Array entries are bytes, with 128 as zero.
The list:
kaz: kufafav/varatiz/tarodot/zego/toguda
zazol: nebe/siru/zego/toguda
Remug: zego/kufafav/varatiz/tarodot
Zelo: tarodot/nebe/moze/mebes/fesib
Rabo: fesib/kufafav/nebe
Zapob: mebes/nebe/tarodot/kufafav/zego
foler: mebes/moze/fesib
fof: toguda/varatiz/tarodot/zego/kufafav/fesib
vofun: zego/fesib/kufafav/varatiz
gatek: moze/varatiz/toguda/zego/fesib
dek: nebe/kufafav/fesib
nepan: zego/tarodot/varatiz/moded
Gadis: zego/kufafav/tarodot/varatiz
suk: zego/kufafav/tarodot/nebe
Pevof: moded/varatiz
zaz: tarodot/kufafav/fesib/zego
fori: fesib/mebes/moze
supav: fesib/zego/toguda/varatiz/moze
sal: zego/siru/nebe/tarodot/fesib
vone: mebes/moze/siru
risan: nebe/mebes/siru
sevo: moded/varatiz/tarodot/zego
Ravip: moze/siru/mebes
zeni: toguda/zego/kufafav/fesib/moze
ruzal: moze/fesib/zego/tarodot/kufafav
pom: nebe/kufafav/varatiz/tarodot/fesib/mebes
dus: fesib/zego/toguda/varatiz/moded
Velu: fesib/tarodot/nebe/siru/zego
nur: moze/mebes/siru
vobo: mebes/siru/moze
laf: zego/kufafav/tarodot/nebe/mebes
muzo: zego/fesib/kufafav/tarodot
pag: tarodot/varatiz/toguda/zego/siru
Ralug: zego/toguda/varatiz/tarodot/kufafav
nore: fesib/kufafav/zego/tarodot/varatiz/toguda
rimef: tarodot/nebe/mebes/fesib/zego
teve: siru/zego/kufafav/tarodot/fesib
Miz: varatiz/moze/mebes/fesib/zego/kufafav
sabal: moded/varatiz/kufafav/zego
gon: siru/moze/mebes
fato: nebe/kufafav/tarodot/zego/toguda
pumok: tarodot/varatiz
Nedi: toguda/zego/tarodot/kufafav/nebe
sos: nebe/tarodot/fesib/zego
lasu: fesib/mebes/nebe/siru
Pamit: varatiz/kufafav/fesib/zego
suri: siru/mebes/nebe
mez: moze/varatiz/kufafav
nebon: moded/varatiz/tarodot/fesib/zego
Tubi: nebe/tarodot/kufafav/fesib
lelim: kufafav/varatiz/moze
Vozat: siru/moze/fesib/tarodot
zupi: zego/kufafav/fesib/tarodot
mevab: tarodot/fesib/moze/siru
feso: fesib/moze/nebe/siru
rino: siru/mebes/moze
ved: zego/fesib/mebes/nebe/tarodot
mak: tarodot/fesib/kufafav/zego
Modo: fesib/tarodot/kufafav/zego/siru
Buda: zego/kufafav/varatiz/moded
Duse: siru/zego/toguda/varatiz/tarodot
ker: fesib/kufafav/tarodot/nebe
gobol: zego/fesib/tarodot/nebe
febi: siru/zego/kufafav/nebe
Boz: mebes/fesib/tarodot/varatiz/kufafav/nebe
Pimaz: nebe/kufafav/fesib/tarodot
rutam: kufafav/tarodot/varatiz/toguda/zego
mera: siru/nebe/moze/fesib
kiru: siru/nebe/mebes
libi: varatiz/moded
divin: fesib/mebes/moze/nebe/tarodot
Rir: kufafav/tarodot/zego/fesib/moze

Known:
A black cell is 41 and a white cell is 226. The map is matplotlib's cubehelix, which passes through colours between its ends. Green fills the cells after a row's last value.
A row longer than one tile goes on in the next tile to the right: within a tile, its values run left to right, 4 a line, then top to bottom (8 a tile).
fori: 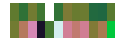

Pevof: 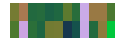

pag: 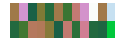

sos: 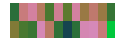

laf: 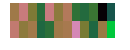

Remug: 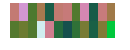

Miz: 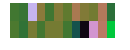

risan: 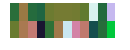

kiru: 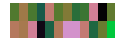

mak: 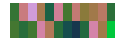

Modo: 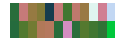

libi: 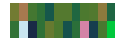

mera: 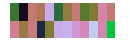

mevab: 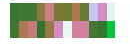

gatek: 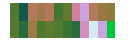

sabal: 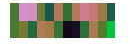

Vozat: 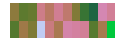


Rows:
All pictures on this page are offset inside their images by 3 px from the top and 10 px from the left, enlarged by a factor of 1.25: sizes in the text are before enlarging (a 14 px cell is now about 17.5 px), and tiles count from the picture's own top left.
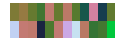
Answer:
suri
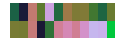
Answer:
Zelo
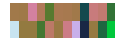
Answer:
febi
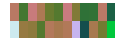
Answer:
Boz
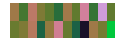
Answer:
mez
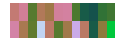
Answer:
ved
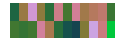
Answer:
zaz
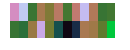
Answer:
rutam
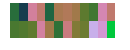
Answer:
teve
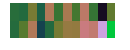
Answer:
pom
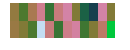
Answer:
Pimaz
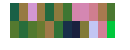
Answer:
Pamit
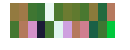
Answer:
rino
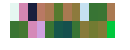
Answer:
nore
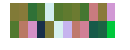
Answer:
vobo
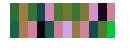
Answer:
Ravip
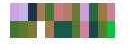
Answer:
Duse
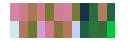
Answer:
suk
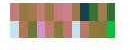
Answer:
gobol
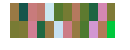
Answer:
zeni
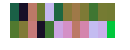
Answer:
foler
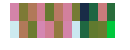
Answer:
ker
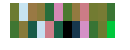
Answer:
sevo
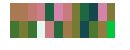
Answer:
muzo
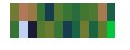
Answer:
Buda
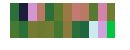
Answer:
fof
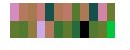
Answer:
Ralug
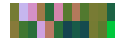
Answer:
Zapob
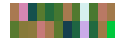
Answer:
pumok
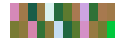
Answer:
supav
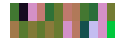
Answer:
Tubi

